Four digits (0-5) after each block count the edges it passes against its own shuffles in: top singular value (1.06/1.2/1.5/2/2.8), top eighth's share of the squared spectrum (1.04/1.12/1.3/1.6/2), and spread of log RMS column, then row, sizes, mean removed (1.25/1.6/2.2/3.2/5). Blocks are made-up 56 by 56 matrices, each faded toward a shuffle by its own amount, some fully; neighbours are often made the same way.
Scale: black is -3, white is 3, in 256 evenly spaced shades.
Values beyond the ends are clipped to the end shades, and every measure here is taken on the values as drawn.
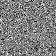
0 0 0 0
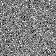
0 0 0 0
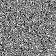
0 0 0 0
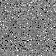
3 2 0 1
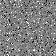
0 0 0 0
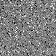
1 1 0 0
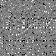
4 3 1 2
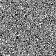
1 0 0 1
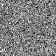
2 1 0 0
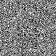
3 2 1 1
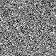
1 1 0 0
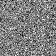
2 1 0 0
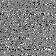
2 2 0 2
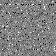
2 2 0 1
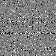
2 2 0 2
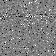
1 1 0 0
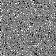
2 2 1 0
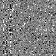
3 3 2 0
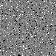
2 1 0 0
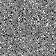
2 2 1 0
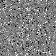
2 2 1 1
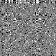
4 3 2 2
